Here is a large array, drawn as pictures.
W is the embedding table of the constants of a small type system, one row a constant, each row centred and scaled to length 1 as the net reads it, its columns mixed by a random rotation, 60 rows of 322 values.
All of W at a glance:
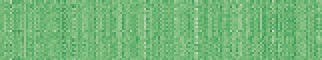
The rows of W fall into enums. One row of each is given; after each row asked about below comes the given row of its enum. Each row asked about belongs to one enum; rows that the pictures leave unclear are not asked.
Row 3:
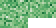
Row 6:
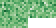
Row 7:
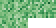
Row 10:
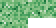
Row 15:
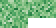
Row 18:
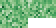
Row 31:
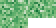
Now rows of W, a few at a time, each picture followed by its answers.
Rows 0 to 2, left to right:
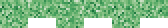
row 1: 31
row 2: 18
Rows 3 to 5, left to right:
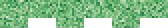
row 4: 6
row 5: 15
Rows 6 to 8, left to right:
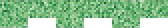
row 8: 18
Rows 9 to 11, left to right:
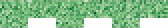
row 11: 7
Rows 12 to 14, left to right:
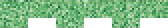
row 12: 3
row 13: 18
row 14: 7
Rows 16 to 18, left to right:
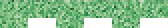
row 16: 7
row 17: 15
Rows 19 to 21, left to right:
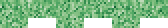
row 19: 18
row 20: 7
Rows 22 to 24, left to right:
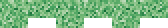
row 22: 15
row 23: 18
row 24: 15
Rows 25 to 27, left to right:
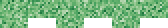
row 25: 7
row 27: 15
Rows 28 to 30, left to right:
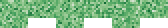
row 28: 15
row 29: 7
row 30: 31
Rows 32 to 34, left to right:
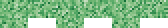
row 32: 7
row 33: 18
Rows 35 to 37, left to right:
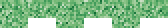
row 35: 18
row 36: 10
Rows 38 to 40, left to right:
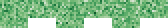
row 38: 6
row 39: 10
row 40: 31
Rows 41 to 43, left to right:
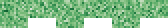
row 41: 6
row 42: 15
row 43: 18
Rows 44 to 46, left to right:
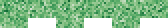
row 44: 6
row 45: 7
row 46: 15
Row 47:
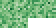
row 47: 7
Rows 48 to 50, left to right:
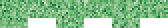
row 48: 6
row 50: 7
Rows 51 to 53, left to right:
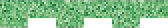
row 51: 6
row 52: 15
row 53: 18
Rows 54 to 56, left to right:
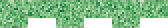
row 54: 15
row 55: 6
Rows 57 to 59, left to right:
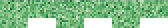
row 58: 3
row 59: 18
